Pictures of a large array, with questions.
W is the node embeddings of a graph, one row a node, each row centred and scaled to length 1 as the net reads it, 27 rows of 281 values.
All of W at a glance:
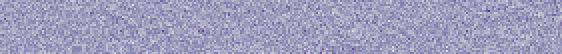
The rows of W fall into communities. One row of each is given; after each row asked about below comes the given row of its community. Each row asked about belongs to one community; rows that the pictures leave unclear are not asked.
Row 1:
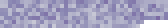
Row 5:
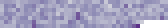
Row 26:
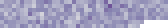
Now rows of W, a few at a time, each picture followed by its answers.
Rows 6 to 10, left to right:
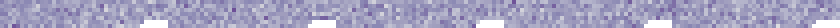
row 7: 1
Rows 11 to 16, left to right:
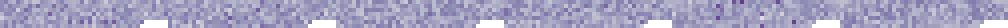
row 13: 26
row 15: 1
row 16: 1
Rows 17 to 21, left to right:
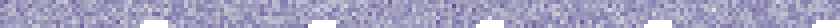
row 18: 5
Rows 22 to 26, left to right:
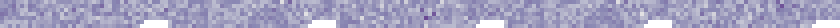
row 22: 5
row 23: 5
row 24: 1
